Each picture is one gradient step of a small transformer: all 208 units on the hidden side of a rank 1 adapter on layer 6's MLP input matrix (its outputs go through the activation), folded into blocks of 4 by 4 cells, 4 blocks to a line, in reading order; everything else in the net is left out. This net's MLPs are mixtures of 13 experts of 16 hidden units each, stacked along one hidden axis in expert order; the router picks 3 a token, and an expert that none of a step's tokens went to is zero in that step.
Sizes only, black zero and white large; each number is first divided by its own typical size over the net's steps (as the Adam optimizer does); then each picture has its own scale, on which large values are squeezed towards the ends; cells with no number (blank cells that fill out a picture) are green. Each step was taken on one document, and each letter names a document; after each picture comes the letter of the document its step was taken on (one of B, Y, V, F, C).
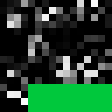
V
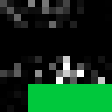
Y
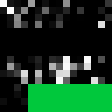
Y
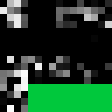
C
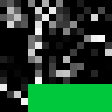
V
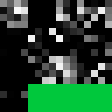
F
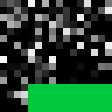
F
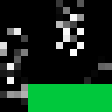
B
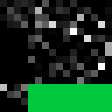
V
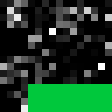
V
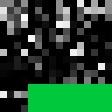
F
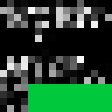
C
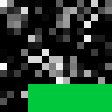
F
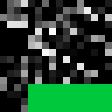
V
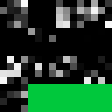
C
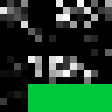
F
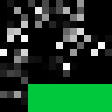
B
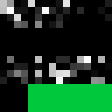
Y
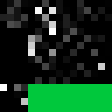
V
